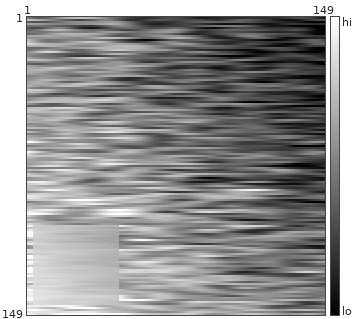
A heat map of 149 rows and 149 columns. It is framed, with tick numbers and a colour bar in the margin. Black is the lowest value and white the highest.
Ninth with the highest average: bottom left. Odd patch: calmer, in the bottom left. Grain: streaks across. Ninth with the lowest average: top right. Mirror symmetry: none. Calmest part: bottom left. Slope: up to the bottom left.
